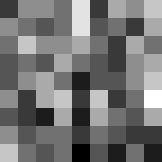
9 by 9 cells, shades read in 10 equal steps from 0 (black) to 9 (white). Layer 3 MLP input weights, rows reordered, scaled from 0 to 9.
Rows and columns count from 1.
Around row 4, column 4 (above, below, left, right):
5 4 3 4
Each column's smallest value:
2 2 1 4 0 2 1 2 1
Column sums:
37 36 36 44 32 35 27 36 48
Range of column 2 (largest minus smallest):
5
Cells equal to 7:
6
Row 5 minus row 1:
1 0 1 0 -7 1 -3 0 0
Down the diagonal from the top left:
2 4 5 6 1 7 4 2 1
